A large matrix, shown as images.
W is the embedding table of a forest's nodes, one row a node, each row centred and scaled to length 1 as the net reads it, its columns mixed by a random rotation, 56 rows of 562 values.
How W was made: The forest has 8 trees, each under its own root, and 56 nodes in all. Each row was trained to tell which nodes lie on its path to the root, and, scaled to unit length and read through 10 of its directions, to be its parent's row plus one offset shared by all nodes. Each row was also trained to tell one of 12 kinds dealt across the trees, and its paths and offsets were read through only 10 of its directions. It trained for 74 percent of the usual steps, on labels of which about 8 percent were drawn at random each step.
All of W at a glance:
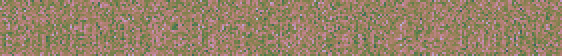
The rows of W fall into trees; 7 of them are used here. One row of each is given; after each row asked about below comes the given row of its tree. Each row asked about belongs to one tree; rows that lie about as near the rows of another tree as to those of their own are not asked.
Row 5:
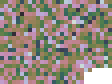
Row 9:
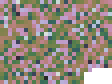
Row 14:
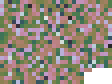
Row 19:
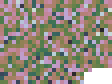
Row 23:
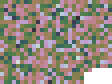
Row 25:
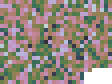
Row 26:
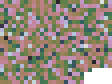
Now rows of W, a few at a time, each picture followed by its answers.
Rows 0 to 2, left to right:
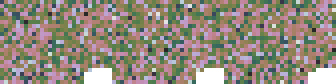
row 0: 9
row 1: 14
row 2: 26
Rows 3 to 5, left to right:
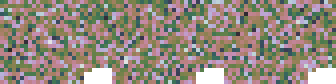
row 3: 23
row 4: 26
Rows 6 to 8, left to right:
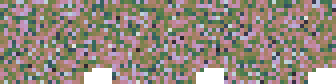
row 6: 23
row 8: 14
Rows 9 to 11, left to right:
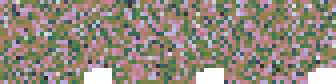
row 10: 25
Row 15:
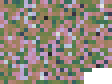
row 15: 5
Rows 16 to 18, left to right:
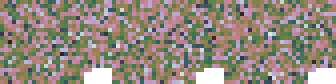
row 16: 9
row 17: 23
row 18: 9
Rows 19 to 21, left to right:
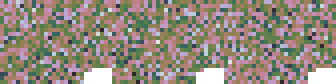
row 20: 9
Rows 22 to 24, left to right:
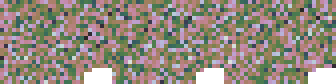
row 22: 5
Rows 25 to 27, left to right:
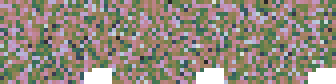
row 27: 25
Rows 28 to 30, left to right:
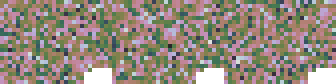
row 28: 5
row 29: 25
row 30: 26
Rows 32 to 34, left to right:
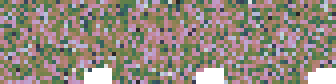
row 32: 26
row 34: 5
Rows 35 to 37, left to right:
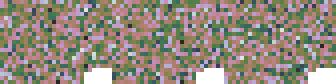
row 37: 5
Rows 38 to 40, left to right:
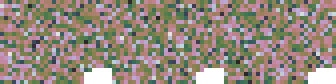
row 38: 5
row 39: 5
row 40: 9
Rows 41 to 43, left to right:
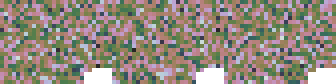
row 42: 9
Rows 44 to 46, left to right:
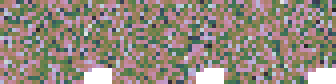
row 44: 5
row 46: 9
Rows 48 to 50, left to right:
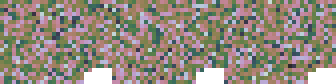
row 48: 23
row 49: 25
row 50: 26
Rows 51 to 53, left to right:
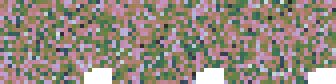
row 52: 25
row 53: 9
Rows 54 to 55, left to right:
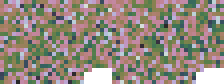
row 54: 19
